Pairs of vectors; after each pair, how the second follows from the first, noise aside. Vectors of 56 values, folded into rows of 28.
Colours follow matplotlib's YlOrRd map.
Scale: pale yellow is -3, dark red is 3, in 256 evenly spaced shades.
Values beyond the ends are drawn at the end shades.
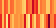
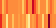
partly zeroed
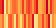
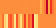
partly zeroed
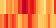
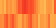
shrunk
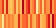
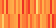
shrunk
